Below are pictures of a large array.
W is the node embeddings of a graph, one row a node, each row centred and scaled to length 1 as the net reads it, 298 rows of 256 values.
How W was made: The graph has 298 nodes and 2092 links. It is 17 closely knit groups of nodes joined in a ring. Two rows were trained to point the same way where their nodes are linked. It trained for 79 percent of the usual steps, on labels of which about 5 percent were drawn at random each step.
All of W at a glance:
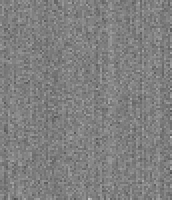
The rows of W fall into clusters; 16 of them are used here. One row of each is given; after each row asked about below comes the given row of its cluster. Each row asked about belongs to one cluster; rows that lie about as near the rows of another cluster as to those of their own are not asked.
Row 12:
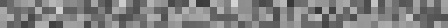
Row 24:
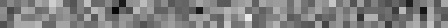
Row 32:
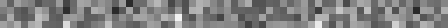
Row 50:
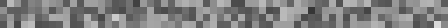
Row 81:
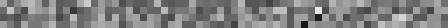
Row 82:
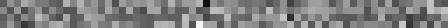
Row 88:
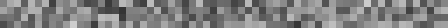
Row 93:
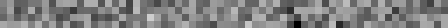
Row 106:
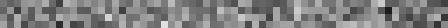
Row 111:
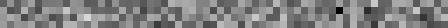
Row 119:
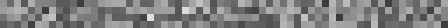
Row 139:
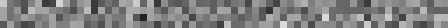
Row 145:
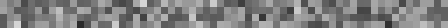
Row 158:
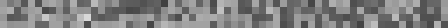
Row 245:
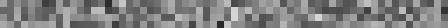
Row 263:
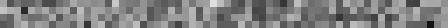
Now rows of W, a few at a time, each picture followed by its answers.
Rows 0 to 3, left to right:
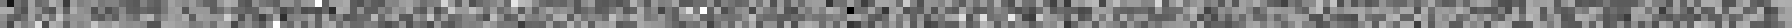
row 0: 158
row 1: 263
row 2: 50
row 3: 263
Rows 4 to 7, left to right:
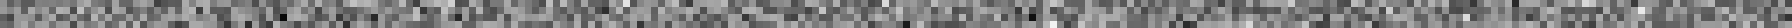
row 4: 263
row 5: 245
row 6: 139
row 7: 50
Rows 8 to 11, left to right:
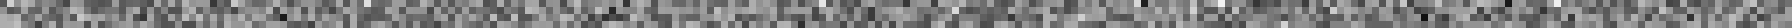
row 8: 111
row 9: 82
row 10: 12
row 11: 106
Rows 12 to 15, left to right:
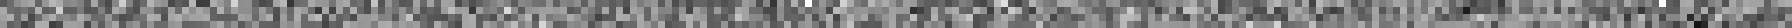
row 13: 263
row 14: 145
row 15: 158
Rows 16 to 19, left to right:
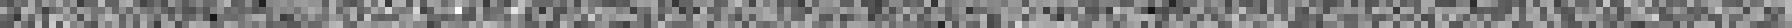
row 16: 88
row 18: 106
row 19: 263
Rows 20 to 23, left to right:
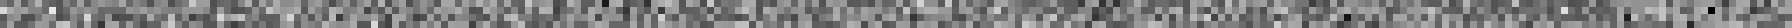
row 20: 119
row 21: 32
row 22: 81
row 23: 88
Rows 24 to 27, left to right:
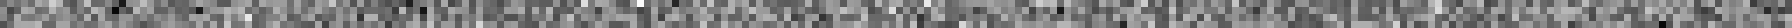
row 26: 106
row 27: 93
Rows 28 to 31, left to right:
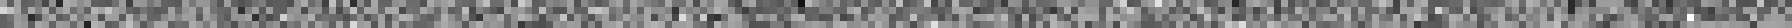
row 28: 263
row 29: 245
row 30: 245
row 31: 245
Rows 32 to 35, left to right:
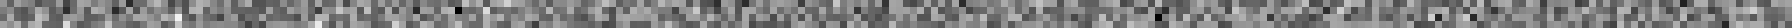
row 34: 106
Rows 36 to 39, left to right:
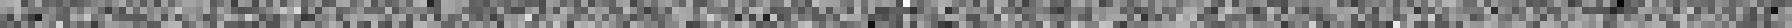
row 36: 119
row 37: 145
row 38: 50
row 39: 106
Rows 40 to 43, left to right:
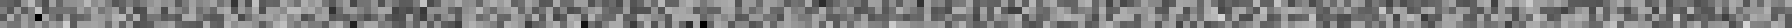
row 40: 82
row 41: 24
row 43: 145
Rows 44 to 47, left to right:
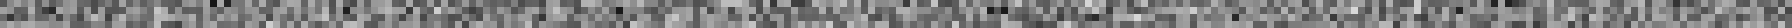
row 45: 145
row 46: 119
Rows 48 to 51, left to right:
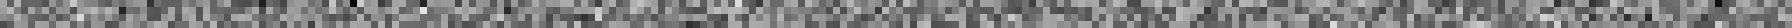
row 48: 263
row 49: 119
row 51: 111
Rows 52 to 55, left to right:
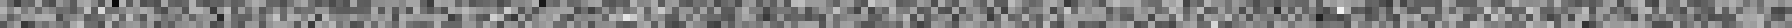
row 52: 139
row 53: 263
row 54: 12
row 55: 145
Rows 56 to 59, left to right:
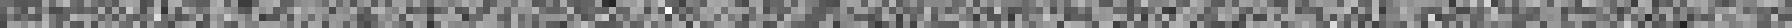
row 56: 93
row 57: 111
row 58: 50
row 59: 50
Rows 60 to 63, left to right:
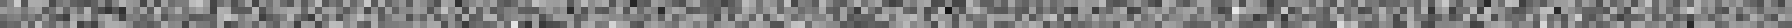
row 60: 119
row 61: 106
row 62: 111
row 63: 32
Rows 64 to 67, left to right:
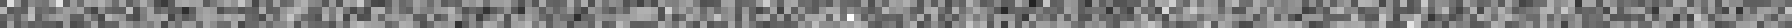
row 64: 50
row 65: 12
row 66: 88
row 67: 32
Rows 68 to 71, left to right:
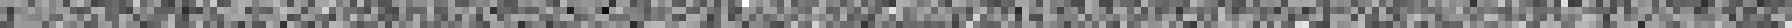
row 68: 24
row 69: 106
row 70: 139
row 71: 106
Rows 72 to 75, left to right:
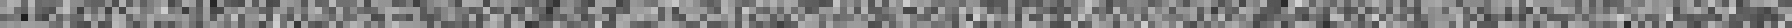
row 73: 12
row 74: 111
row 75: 82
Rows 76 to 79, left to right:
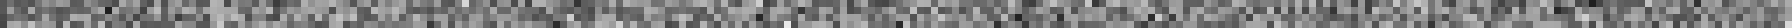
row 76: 93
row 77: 50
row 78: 12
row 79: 263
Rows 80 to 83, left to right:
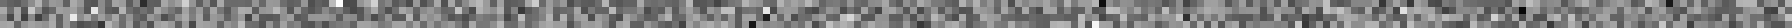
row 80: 245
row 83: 111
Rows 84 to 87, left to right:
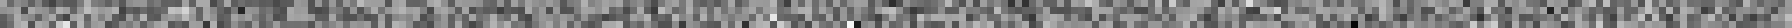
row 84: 263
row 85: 82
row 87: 106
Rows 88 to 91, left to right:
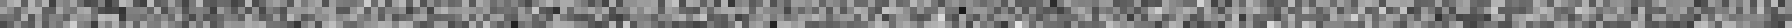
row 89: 119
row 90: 111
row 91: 12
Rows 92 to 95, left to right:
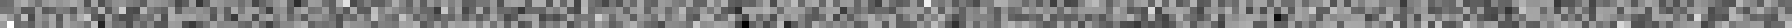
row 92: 12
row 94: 119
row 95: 111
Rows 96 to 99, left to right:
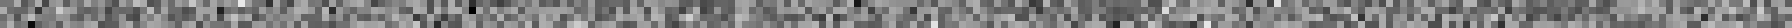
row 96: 50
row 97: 263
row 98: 88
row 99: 88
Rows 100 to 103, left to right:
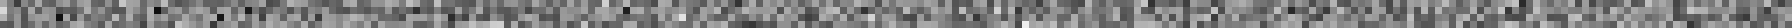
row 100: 139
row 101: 93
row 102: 81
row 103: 82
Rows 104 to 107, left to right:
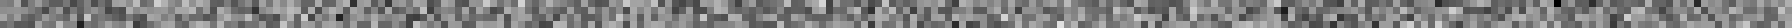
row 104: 119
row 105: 245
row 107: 263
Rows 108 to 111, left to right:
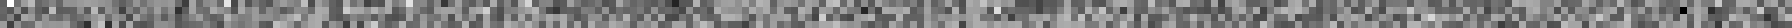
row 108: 82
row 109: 88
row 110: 158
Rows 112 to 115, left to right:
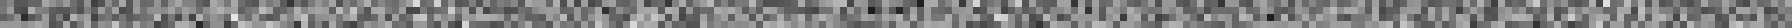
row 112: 93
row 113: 139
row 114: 245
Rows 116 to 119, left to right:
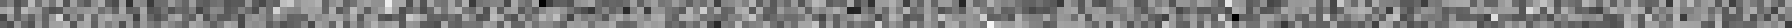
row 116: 88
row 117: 263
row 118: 158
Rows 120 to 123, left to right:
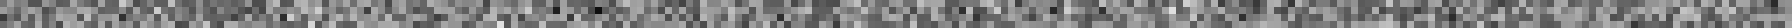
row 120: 88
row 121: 111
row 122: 106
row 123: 93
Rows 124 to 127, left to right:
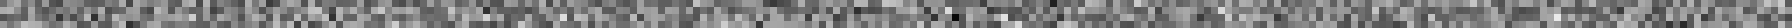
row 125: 139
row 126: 119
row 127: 50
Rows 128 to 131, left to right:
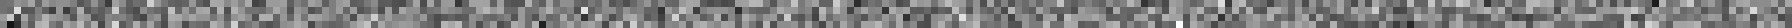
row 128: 12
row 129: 81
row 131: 119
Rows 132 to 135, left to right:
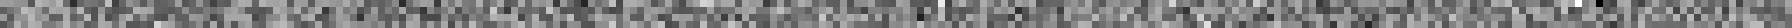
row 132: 24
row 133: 50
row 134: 93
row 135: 12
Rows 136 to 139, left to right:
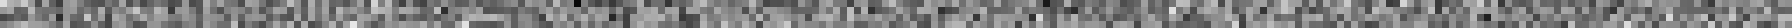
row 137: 139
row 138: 88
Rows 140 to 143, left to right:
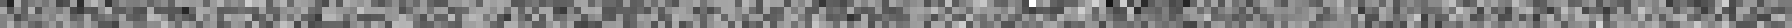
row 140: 50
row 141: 24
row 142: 263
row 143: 106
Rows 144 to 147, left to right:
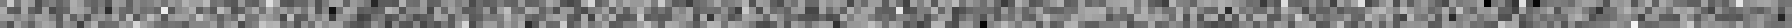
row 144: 111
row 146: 12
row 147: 24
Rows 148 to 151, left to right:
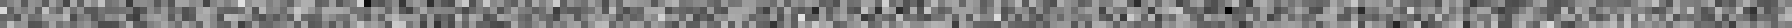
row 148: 50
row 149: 50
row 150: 245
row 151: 81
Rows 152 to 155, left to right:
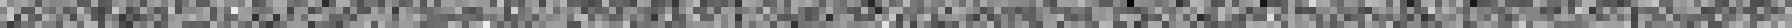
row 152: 12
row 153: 81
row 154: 50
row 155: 81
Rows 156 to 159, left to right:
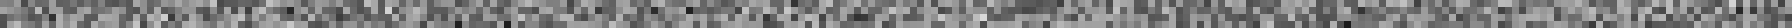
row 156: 145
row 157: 106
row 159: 12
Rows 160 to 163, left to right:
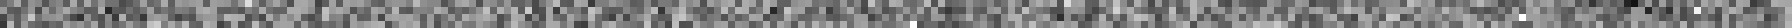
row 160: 50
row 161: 24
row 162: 106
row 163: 263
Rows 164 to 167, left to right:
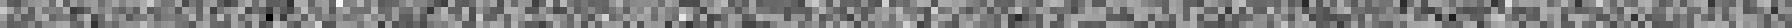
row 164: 106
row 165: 245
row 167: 50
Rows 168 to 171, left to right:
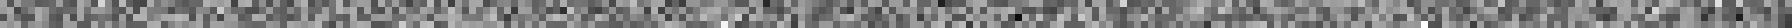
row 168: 32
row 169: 111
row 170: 263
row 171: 24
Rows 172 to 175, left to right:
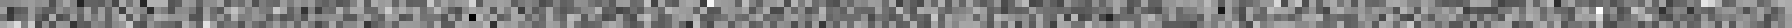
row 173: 24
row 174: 88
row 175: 263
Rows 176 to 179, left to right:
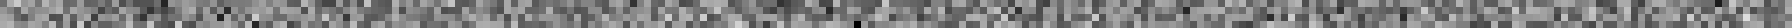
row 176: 111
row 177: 245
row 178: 93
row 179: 12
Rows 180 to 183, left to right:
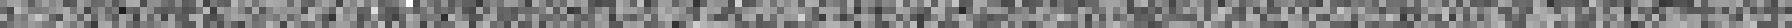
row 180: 24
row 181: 93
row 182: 32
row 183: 139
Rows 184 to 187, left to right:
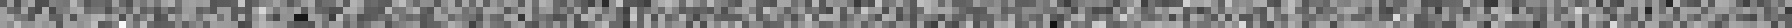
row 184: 111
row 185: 32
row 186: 81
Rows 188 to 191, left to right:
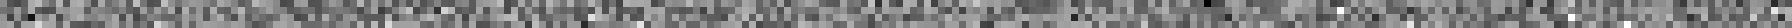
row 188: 245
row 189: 50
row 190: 158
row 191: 82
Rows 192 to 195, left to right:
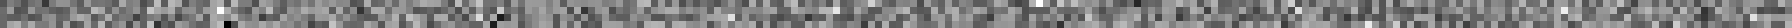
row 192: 93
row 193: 82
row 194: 145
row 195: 93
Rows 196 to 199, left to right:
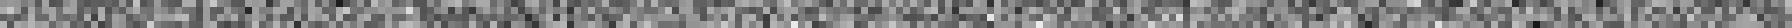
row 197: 81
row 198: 81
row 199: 12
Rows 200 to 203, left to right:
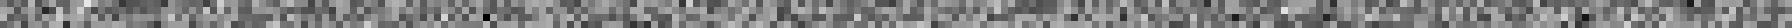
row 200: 158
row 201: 82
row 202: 158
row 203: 139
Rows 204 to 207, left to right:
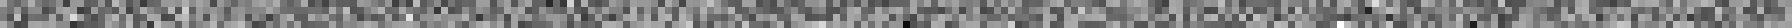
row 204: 245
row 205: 245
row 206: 12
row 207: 81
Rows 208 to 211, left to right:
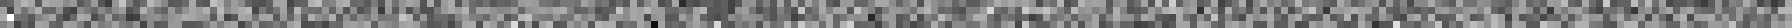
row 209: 263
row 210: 119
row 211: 106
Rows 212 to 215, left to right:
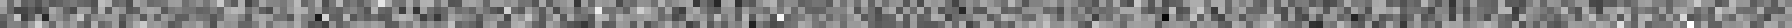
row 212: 145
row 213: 12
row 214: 106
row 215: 81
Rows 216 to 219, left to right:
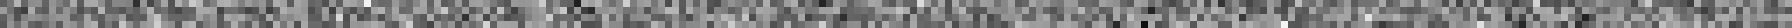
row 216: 50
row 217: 82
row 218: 106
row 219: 139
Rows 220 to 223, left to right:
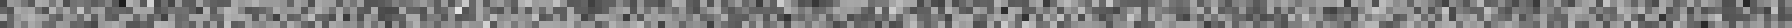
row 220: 24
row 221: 158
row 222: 145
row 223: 24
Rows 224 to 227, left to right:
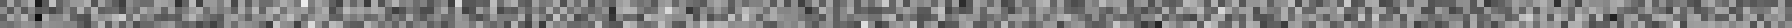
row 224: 82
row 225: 93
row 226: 32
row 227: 245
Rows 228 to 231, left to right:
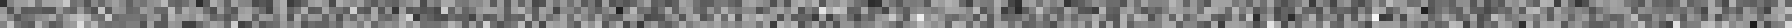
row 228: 12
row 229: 81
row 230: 24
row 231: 245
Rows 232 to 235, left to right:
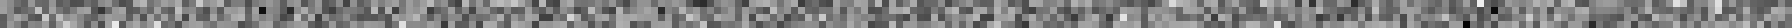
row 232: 145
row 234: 145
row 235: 245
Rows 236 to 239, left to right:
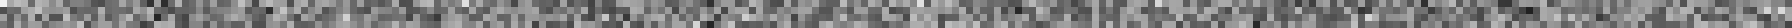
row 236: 24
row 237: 111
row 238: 24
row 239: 50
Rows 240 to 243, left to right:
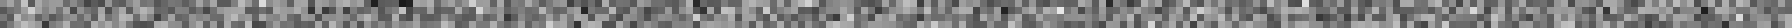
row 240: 24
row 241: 81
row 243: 93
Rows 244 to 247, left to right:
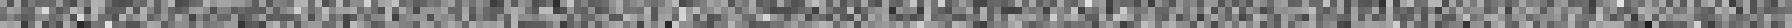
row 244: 32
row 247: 93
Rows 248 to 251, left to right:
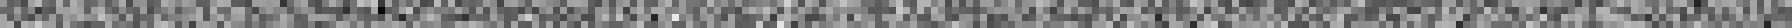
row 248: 245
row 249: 93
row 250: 106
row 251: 145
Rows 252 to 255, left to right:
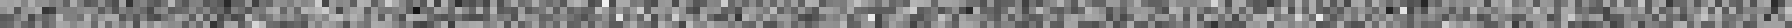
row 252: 88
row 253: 93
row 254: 12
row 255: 119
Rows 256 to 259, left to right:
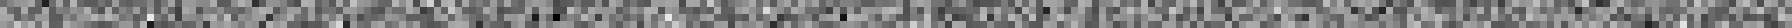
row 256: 111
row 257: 32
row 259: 111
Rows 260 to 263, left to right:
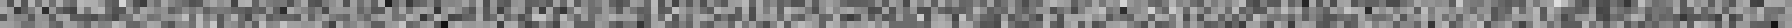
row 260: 32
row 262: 12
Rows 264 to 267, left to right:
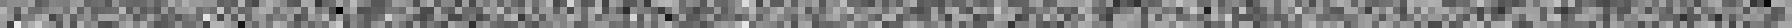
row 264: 111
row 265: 32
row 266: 145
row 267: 263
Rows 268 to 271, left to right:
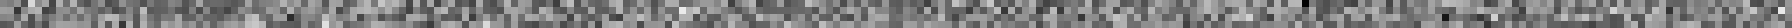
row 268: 88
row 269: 245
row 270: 93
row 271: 119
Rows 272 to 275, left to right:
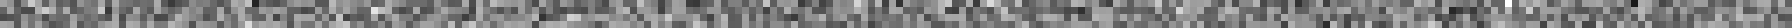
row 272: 81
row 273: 158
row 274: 50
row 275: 50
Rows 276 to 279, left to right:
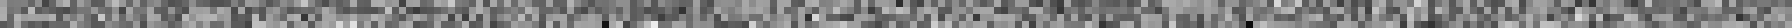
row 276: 139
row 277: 88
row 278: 88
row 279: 245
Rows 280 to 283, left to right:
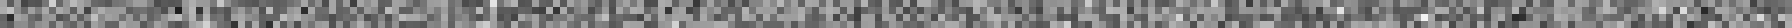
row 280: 263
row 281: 93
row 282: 82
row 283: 93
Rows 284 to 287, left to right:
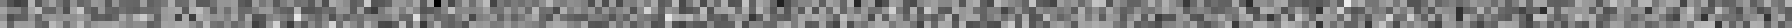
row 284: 158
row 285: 119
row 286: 245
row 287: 24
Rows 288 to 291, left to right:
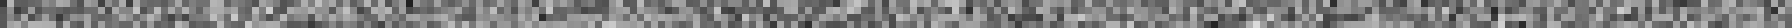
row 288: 93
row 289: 158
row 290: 12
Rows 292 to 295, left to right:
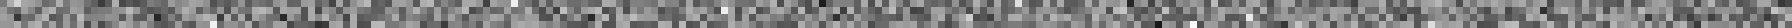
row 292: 111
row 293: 12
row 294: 32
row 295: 82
